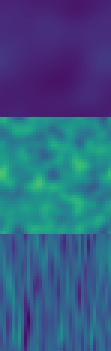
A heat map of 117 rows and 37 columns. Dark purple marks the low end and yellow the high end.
It is made of 3 by 1 panels. Panel 1,1: very low, smooth, faint in contrast. Panel 2,1: middling, blotchy. Panel 3,1: low, streaked downward.
